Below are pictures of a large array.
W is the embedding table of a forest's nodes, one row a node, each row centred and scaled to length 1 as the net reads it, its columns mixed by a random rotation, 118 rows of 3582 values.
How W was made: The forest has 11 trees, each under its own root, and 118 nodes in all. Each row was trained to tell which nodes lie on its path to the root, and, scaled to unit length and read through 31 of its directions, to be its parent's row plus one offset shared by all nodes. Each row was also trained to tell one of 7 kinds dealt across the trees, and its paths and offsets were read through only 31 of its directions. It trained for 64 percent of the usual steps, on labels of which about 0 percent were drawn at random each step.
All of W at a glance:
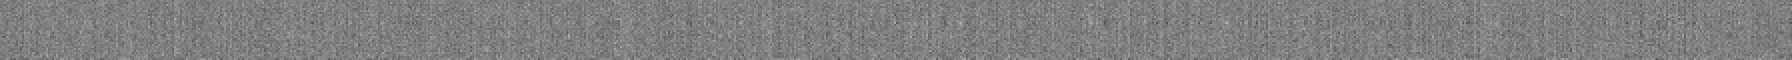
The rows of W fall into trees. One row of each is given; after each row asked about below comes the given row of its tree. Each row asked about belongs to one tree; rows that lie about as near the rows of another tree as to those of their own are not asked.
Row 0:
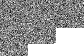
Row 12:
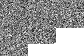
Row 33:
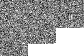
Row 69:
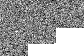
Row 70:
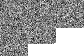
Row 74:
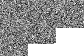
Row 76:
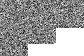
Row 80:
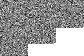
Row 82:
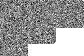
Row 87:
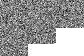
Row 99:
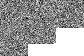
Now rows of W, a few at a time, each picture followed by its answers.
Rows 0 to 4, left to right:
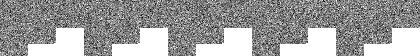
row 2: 70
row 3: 74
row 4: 87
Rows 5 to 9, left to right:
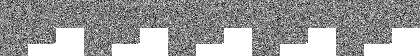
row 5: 82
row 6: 80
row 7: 87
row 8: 87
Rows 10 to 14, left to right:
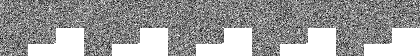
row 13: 70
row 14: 82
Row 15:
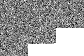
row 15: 76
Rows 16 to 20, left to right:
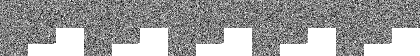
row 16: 74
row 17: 76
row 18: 0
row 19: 80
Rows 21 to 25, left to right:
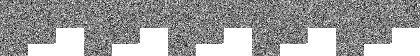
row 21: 74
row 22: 87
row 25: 69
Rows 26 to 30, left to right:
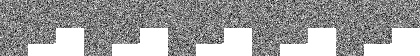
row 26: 76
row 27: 12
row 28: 76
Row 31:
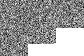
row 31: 76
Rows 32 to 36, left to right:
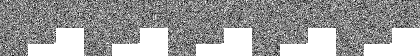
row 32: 70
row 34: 99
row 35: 69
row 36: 76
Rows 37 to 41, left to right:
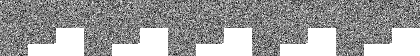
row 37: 87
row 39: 99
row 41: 82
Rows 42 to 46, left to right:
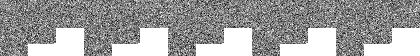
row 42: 76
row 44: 76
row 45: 87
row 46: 70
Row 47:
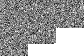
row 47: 74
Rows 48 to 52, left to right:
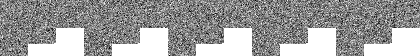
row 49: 76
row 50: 87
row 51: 70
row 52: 12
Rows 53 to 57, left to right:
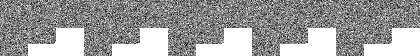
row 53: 82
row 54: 70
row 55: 99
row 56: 76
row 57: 82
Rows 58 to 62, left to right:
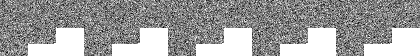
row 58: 0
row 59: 82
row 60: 99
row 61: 74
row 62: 70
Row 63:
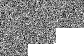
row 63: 99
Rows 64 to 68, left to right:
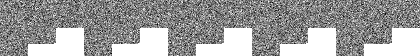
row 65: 82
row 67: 87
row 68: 74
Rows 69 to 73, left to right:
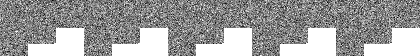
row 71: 74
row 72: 74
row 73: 99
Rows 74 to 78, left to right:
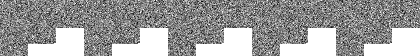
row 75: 74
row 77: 0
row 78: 74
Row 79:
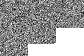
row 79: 70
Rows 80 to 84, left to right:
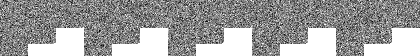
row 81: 76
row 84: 70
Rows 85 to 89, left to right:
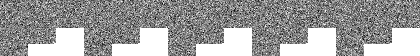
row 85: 99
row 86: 99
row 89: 76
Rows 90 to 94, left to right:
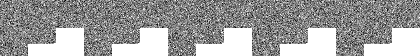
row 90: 82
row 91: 82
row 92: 70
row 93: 82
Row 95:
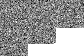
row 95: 99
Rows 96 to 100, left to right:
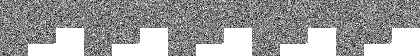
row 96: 33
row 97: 80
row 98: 74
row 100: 99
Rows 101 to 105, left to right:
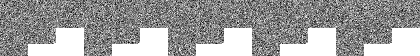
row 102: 82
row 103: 0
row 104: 82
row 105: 87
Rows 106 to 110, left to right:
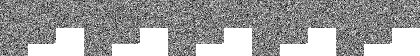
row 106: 33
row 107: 70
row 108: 0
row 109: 99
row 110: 87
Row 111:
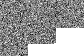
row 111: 87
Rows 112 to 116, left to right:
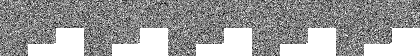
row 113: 99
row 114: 87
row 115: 74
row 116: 12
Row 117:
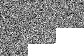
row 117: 33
